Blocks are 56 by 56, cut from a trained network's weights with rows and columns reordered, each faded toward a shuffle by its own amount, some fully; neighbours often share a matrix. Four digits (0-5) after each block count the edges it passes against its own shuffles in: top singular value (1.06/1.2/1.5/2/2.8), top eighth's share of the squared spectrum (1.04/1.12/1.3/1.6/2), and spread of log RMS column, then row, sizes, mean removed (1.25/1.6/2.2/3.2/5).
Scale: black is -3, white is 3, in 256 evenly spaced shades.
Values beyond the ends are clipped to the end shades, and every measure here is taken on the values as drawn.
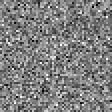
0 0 0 0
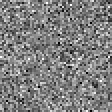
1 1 0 0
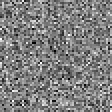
3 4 1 2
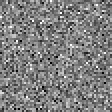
1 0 0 0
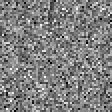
0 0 0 0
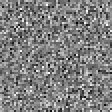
1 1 0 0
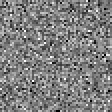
0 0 0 0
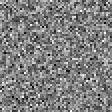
0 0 0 0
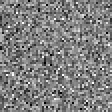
1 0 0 0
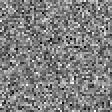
0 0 0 0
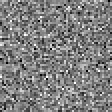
1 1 0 0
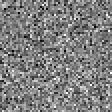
0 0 0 0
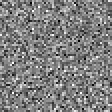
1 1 0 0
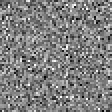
3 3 1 2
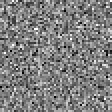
1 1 0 0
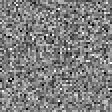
2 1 0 0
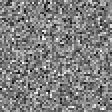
2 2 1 0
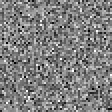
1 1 0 0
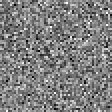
1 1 0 0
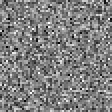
2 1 0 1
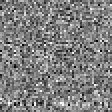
3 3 0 2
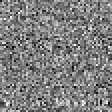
3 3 0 2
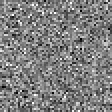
1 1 0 0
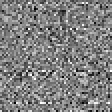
4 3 0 2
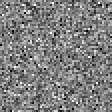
1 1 0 0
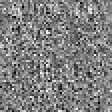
3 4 2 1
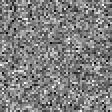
1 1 0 0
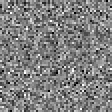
3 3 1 1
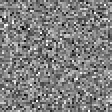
1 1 0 0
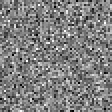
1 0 0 0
